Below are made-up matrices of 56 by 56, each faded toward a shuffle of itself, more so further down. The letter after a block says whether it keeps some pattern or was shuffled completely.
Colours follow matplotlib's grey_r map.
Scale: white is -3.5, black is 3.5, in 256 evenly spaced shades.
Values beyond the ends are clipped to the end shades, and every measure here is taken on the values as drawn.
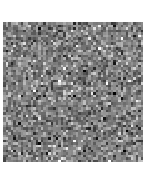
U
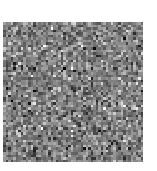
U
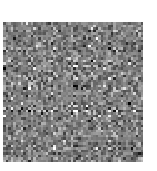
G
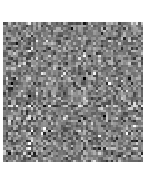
G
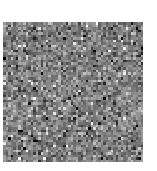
U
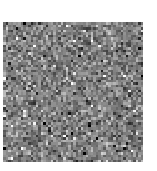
U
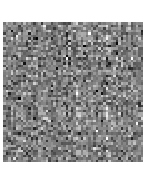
G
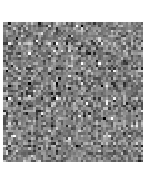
G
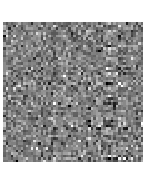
G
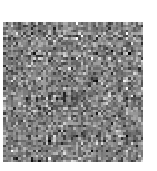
G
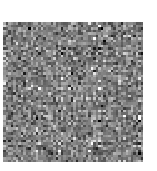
G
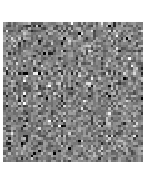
G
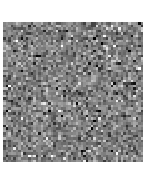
U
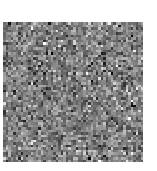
U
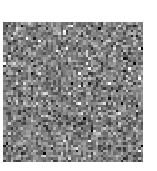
U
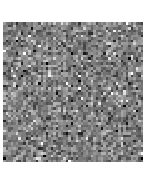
U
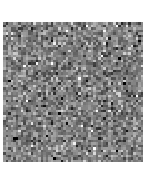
U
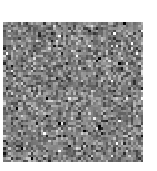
U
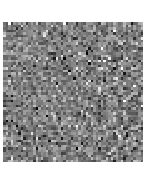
G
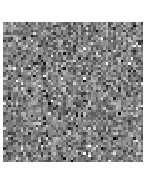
U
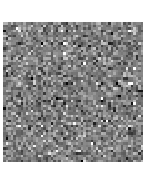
G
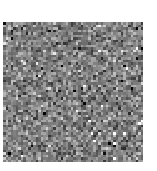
U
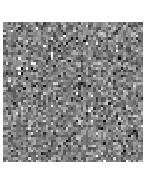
U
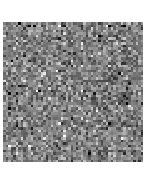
G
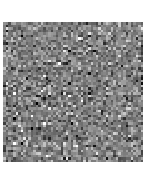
G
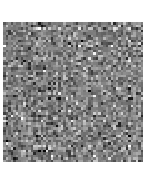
G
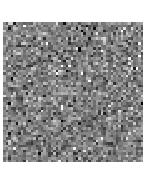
U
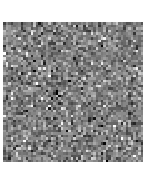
U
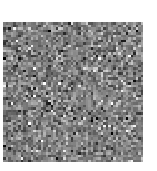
U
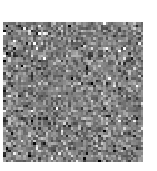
G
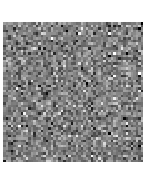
G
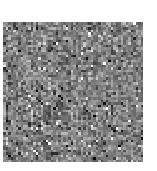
G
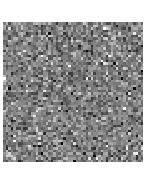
G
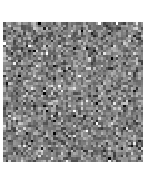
U
